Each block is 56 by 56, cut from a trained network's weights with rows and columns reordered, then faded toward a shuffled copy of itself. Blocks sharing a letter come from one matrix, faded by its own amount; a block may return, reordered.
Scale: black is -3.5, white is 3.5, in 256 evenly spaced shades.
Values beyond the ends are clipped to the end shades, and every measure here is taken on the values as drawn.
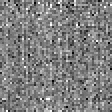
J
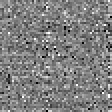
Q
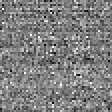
Q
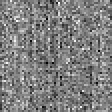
J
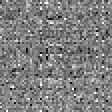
Q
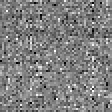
Q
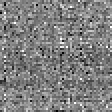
Q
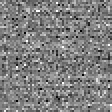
Q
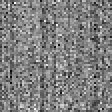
J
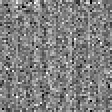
J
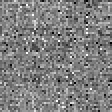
Q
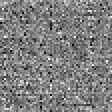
Q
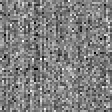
J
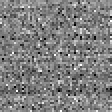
Q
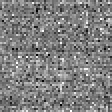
Q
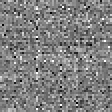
Q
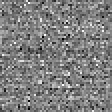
Q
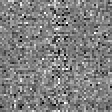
Q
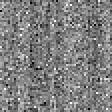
J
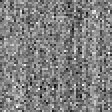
J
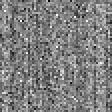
J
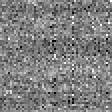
Q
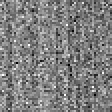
J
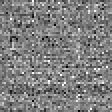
Q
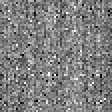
J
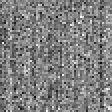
J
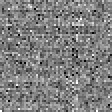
Q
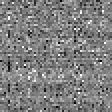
Q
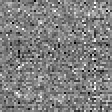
Q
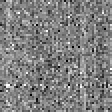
J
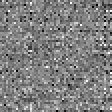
Q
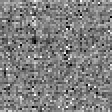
Q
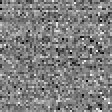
Q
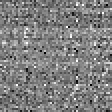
Q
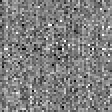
J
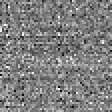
Q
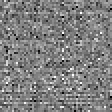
Q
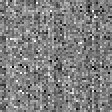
J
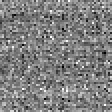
Q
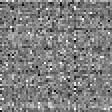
Q
